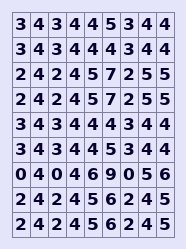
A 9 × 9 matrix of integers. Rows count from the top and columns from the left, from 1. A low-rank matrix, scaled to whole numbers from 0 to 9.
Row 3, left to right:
2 4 2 4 5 7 2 5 5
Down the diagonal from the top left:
3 4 2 4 4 5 0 4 5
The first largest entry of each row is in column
6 2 6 6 2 6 6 6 6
